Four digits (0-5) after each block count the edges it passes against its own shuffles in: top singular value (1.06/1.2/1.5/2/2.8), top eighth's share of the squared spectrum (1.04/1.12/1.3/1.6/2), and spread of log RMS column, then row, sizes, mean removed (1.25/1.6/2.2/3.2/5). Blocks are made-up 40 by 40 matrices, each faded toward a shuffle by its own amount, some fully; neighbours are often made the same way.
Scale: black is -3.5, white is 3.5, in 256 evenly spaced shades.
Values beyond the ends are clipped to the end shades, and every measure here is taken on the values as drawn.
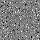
0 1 0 0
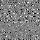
1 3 0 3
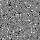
0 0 0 0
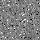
1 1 0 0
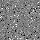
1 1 0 1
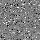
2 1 0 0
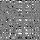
4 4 2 2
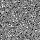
1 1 0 0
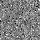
2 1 0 0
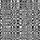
4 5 3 3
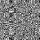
4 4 2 1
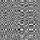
4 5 3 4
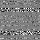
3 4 0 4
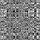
4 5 3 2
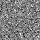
2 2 0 0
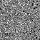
2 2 0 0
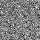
1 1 0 0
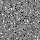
0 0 0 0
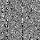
2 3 2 0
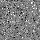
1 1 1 0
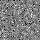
0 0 0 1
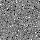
0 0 0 0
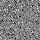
1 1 0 0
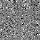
1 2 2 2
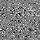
2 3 2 3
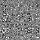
1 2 2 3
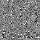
1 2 2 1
